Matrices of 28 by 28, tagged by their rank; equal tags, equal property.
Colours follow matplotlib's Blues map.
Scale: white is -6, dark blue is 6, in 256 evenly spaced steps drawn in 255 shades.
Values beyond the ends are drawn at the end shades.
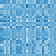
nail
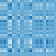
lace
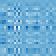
nail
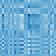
nail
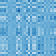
nail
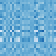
nail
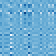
nail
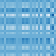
lace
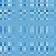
lace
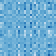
nail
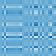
lace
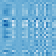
nail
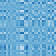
nail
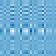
lace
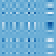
lace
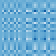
lace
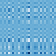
lace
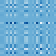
lace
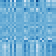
nail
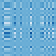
lace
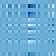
lace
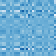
nail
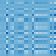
lace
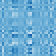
nail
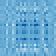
nail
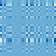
lace
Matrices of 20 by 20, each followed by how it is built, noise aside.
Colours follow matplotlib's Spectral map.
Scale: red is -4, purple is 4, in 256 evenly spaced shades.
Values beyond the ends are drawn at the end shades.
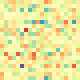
low rank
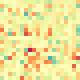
low rank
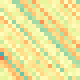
Toeplitz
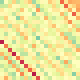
Toeplitz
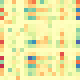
low rank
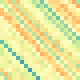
Toeplitz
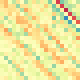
Toeplitz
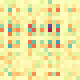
low rank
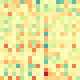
low rank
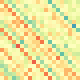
Toeplitz
